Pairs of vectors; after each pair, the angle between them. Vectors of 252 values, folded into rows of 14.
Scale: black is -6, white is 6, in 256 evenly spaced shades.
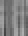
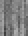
nearly parallel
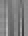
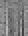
nearly parallel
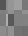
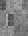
nearly parallel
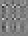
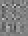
nearly parallel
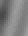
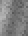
nearly opposite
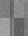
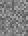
orthogonal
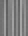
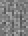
partly opposed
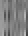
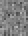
partly aligned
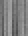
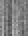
nearly opposite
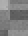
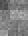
nearly opposite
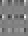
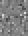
partly aligned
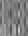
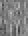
nearly opposite
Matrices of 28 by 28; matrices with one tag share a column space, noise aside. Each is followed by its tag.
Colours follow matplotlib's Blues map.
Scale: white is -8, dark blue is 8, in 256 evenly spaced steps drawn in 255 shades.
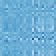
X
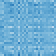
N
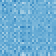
N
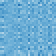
N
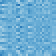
N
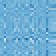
X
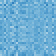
N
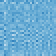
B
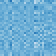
B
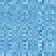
B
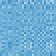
B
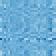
X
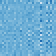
B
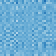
B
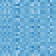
N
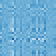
X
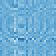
X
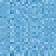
N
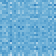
N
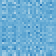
N
